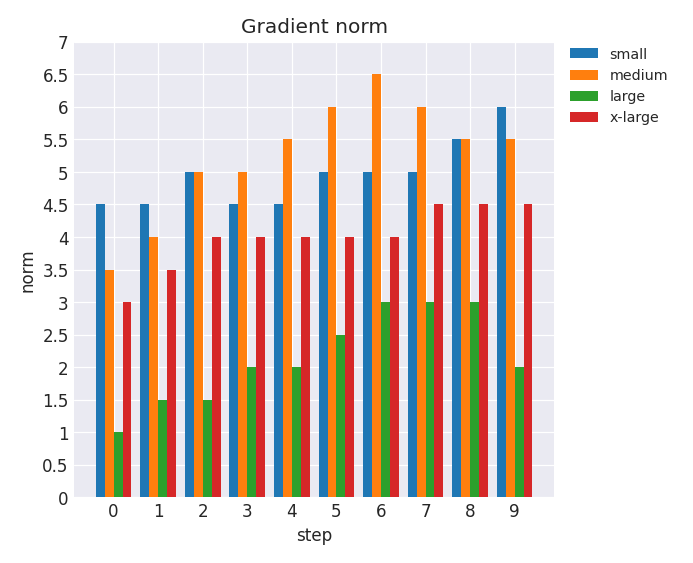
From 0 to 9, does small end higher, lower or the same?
higher
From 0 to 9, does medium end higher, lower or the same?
higher
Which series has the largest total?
medium
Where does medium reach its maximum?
6
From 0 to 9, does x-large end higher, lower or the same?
higher
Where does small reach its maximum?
9
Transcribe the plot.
Title: Gradient norm
x-axis: step, ticks 0 1 2 3 4 5 6 7 8 9
y-axis: norm, ticks 0 0.5 1 1.5 2 2.5 3 3.5 4 4.5 5 5.5 6 6.5 7
Legend: small, medium, large, x-large
Values:
small: 4.5 4.5 5 4.5 4.5 5 5 5 5.5 6
medium: 3.5 4 5 5 5.5 6 6.5 6 5.5 5.5
large: 1 1.5 1.5 2 2 2.5 3 3 3 2
x-large: 3 3.5 4 4 4 4 4 4.5 4.5 4.5
